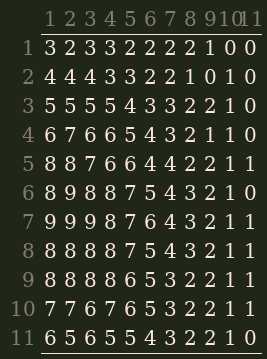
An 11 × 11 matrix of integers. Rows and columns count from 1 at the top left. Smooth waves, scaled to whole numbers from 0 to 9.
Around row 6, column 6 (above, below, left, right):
4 6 7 4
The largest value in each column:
9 9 9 8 7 6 4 3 2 1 1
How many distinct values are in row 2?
5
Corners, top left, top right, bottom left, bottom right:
3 0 6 0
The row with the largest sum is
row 7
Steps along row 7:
same same down down down down down down down same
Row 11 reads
6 5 6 5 5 4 3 2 2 1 0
